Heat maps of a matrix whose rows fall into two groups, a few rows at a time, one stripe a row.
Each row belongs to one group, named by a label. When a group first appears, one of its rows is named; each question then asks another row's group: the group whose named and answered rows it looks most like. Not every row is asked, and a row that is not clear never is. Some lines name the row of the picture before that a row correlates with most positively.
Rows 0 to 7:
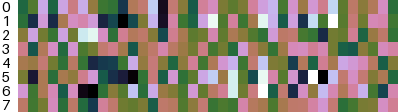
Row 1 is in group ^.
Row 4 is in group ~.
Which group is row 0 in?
^
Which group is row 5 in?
^
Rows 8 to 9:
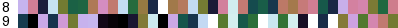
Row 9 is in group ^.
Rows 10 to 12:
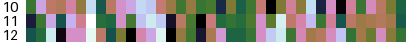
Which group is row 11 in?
^
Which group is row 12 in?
^
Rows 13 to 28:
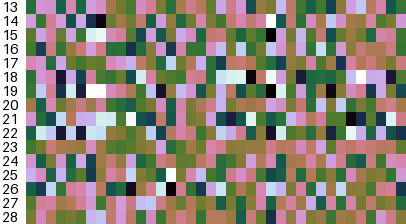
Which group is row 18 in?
~
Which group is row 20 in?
^
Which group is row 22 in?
~
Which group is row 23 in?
^
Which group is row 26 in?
^
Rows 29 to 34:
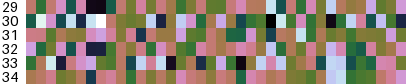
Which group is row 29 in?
~
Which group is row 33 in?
^
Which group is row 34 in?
^
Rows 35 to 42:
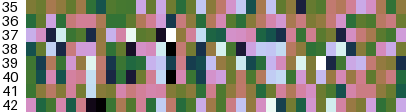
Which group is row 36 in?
^
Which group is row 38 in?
^
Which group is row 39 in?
^
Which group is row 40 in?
^
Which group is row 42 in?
~
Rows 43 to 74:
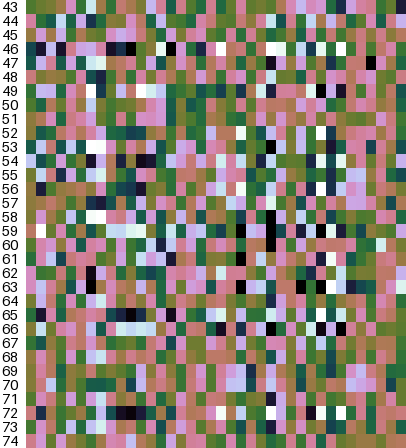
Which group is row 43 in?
^
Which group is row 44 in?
~
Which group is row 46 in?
^
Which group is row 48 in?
~
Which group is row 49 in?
^
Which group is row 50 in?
^
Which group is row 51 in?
^
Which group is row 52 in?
^
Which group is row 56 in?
^
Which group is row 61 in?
^
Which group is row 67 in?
^
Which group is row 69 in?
~
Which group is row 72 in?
^
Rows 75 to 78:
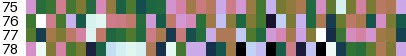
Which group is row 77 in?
^
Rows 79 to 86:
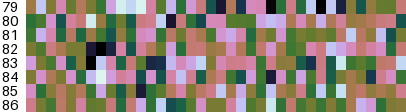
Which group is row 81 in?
~
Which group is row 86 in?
~
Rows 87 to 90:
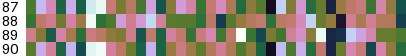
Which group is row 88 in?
^
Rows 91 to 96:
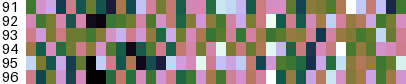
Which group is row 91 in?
~
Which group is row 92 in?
~
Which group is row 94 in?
^
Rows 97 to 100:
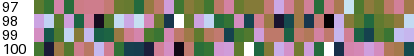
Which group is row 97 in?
^
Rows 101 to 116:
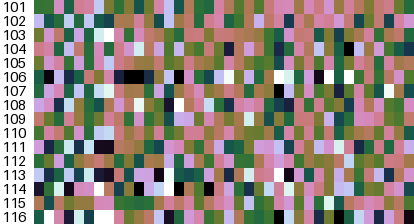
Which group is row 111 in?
~
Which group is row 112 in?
^
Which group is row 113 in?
~
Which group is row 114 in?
^
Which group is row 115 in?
^
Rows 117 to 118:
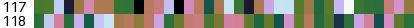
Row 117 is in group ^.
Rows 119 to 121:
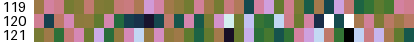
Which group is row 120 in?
^
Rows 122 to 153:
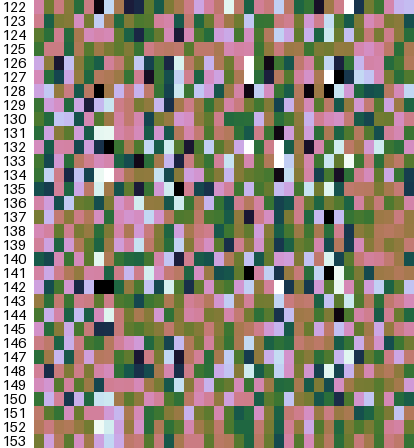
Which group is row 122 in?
^
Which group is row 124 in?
^
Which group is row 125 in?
~
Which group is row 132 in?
~
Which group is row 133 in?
^
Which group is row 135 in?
^
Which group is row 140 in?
^
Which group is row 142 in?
~
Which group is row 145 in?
~
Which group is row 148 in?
^
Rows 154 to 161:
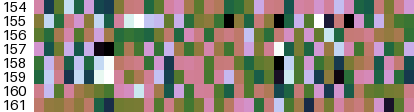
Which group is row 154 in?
~
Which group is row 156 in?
^
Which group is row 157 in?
~
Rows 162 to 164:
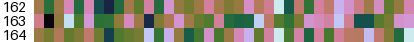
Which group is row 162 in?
~
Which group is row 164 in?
~
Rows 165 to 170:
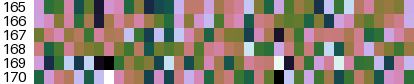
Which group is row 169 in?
~
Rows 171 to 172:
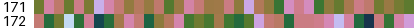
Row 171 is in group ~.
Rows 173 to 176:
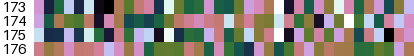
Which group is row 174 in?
^
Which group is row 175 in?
~
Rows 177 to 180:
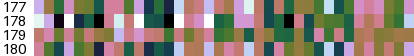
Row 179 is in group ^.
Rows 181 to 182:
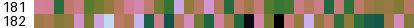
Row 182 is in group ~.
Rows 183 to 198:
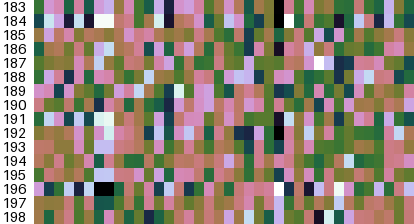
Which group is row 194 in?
^
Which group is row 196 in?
~
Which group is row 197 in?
~
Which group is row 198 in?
^
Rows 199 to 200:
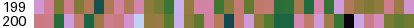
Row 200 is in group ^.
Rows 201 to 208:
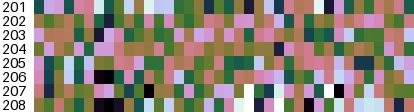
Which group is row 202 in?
~
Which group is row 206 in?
~
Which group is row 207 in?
^
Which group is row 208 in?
~
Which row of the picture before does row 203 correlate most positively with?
199
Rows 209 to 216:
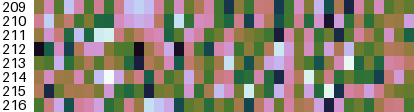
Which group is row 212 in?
^
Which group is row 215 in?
^
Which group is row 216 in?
^
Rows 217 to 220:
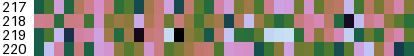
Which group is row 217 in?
^
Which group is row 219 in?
^
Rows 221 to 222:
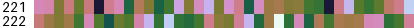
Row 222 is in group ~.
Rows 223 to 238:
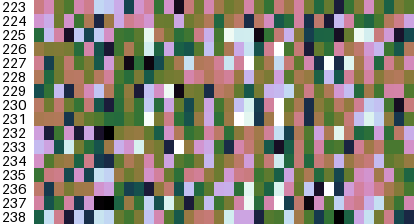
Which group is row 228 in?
^
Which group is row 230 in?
~
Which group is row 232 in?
~
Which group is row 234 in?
~
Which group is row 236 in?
^
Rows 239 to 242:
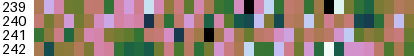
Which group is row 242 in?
^
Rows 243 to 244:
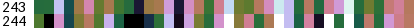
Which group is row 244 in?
^
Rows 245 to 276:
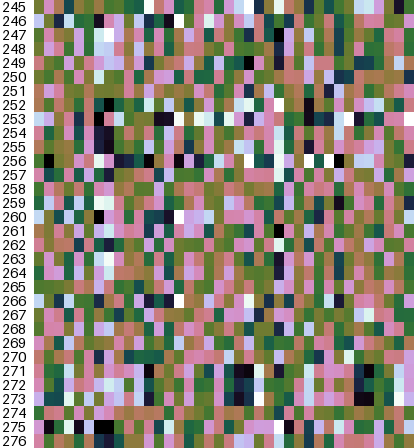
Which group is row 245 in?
~
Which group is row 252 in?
~
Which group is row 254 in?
~
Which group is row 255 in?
~
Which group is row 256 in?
^
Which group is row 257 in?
~
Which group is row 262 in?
~
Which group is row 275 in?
~
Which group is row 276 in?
~
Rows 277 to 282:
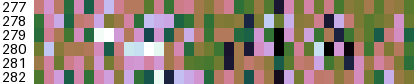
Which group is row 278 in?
^
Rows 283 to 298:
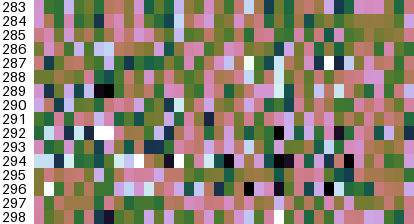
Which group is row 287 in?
^
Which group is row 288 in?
~
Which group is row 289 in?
~
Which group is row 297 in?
^
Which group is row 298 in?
~
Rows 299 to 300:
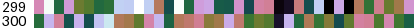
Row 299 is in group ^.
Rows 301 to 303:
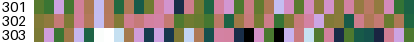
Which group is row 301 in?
^
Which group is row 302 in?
^
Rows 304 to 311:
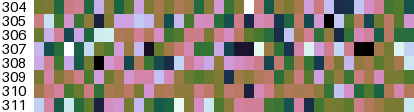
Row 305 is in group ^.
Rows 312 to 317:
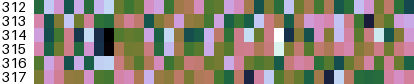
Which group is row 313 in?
~
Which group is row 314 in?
~
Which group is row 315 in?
~
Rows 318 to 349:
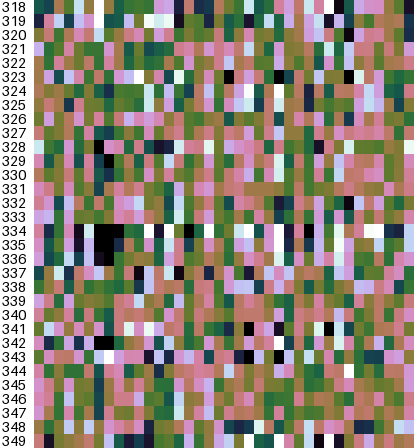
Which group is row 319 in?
^
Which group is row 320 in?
^
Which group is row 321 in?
^
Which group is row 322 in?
^
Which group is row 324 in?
~
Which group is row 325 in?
~
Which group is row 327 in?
~
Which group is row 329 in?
~
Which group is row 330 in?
~
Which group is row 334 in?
~
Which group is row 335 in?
~
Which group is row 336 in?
~
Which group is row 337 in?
^
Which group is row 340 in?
~
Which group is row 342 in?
~
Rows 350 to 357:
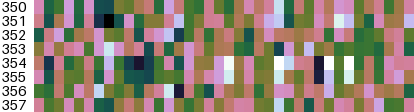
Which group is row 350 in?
~
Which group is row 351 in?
~
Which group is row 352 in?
^
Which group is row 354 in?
^
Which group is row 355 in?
^
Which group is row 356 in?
^
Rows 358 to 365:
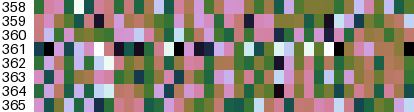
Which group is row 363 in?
^
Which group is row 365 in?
~
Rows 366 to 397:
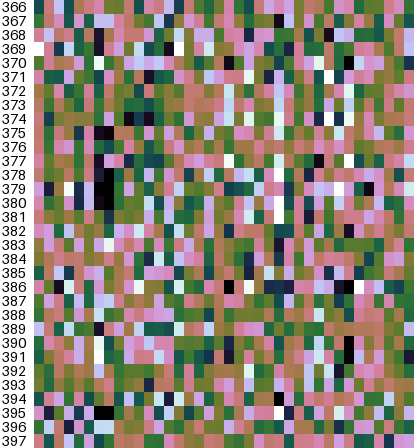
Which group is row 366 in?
^
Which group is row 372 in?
^
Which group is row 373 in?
^
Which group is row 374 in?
^
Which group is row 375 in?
~
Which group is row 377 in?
^
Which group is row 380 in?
~
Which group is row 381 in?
~
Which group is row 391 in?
^
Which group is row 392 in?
^
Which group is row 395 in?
~
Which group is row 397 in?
~
